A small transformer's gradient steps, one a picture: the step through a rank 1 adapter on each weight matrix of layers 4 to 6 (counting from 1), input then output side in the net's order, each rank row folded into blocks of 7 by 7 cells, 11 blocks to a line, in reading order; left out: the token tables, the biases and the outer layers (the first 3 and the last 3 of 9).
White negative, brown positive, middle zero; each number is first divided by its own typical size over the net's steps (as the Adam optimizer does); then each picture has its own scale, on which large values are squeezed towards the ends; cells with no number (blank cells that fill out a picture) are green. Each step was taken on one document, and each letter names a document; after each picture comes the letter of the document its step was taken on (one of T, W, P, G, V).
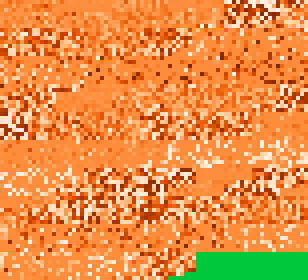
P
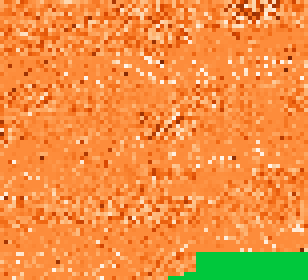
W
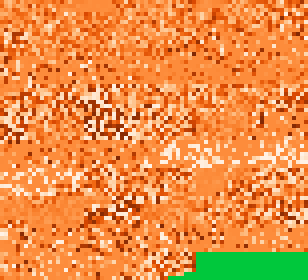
P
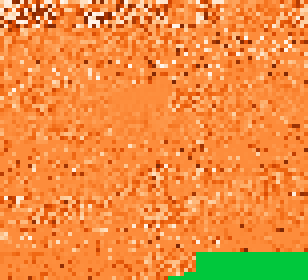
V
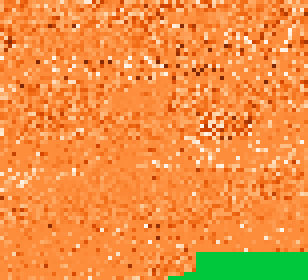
V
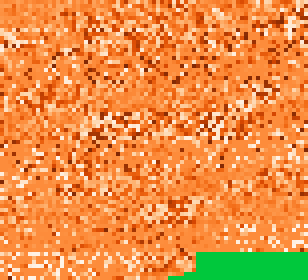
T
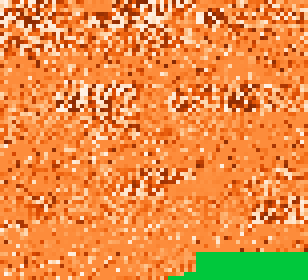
T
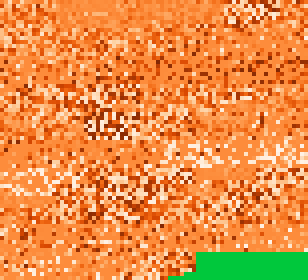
P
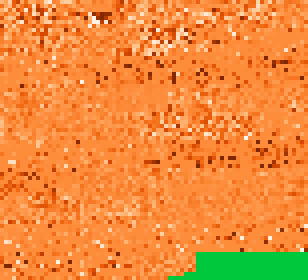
W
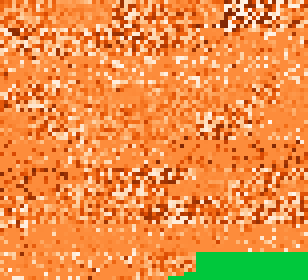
T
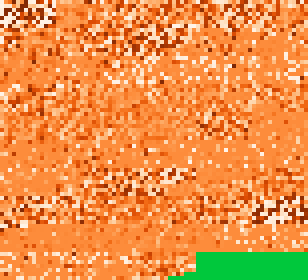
T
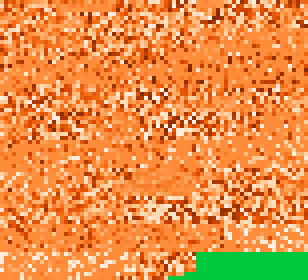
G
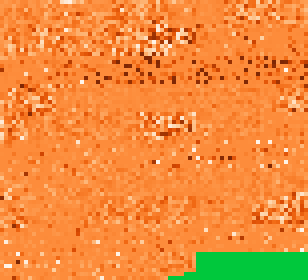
W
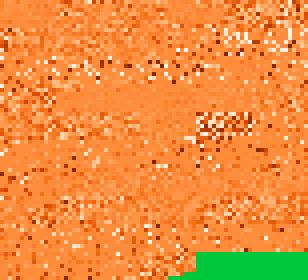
V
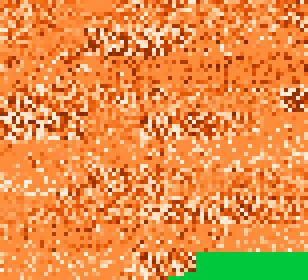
G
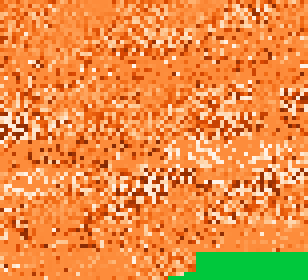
P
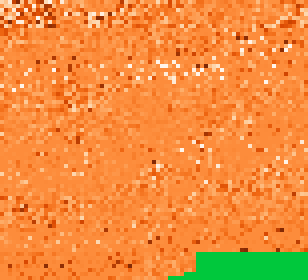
V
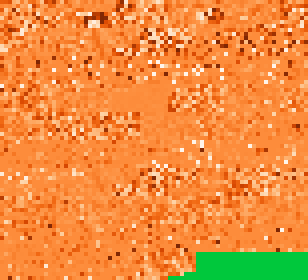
V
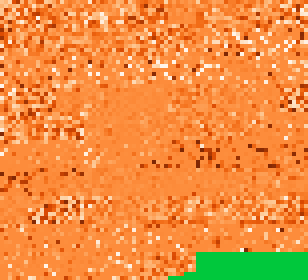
V
